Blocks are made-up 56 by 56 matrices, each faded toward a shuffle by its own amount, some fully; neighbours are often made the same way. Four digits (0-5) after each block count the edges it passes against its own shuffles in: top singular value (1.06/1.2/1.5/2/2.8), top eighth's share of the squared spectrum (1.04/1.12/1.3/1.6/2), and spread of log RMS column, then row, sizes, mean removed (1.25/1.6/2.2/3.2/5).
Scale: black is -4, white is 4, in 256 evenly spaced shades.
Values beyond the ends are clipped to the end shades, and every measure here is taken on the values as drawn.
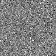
0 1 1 0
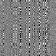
4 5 4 2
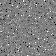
0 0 0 0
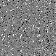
3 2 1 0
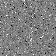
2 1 0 0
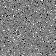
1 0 0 0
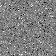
0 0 0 0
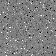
0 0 0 0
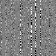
3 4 3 0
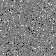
0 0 0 0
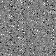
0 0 1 0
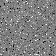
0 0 0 0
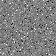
0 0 0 0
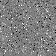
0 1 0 0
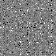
2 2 2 1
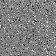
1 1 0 0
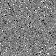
2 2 0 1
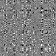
4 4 3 2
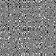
4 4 2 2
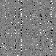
4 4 2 1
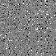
3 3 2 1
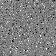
1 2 0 0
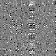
4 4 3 1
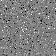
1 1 0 0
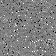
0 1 0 0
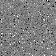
3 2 1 1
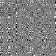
4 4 3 2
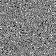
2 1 0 0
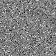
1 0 0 0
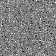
1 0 0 0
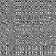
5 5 3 3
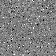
2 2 0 0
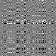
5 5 3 3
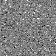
3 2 1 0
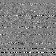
3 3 0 3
